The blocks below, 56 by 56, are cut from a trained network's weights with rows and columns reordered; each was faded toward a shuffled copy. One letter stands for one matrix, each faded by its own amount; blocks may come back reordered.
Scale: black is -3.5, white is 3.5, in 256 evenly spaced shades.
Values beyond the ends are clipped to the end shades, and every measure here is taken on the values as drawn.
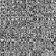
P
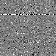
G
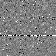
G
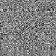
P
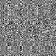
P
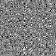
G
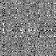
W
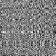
P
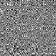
W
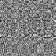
P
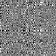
W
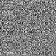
P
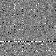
G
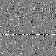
G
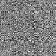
P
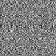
P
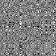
W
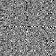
G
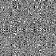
G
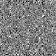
G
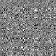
W
